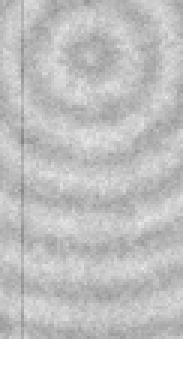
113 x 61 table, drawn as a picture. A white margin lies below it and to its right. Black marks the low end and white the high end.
Rings: centred on the top middle. Grain: blotchy. Slope: none. Odd lines: column 8.
